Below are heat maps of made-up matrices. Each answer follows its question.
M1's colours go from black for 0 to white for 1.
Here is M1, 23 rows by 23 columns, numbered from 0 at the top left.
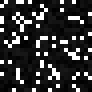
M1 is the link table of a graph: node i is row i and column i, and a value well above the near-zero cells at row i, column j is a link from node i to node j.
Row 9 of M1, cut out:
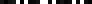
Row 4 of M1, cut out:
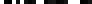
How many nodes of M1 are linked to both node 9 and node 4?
2
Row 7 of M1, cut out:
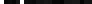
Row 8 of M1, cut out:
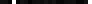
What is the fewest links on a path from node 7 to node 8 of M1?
4
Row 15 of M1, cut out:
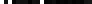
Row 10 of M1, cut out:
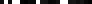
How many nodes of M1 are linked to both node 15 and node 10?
0
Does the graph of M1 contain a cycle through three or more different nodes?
yes
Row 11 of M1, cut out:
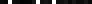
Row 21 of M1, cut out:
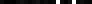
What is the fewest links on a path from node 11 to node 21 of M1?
3
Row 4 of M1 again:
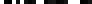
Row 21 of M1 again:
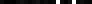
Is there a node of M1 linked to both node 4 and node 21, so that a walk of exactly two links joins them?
yes
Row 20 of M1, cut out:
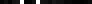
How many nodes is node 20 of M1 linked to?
2
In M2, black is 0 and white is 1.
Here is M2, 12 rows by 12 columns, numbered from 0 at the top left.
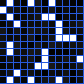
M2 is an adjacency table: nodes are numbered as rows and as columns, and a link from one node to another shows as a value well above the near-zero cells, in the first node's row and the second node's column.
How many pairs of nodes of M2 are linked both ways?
3
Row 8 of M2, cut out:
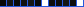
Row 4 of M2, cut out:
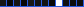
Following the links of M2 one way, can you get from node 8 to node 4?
yes
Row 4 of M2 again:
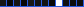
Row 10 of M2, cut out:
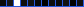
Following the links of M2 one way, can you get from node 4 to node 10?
no
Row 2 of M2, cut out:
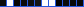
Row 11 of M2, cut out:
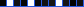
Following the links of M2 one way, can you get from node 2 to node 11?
yes
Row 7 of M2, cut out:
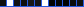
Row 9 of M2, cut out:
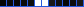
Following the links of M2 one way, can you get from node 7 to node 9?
no
